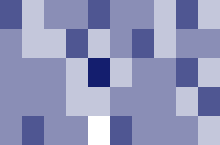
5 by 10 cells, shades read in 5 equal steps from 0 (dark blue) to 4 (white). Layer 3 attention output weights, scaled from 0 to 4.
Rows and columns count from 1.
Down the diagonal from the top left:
1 3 2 3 4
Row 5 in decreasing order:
4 3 2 2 2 2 2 2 1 1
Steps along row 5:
down up same up down up same same up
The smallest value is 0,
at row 3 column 5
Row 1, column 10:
3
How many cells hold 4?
1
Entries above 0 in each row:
10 10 9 10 10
